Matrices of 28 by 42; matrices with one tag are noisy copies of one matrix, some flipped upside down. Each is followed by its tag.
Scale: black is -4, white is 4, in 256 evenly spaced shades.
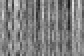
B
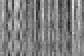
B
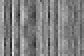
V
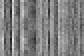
V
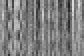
B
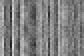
V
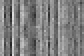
V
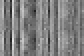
V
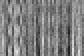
B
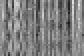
B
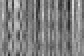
B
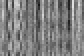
B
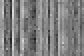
V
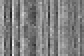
V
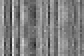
V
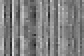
V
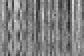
B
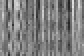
B
